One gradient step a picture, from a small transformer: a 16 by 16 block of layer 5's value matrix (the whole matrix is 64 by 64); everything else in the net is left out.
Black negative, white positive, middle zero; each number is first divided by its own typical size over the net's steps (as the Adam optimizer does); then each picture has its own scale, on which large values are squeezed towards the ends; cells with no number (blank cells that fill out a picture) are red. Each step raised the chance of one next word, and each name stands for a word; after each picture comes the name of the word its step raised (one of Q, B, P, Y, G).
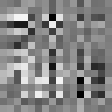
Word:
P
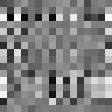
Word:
P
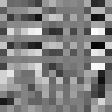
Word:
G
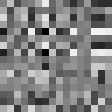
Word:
G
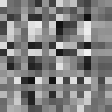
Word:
G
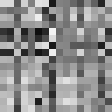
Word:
G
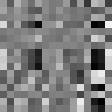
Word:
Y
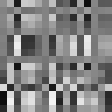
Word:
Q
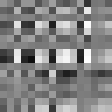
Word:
Y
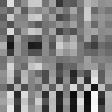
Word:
Q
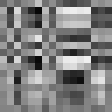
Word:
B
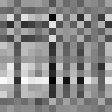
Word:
P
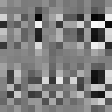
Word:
P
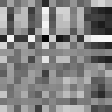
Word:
B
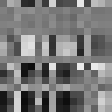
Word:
Q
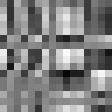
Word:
Y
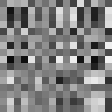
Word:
B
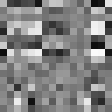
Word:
G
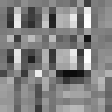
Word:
Y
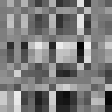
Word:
Q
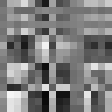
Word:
Q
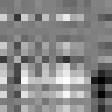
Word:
P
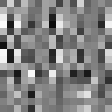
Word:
Y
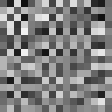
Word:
G
